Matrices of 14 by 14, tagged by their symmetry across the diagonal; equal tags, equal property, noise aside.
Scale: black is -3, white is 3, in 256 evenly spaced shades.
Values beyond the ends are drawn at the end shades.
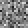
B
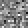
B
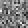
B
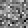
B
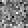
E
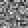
B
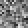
E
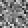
E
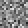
B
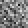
E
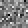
B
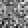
E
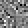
E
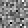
B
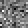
B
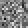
B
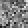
E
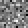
B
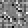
E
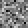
B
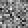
B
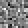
E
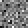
B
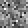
E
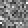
B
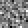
E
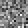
E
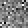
E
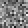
E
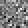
E
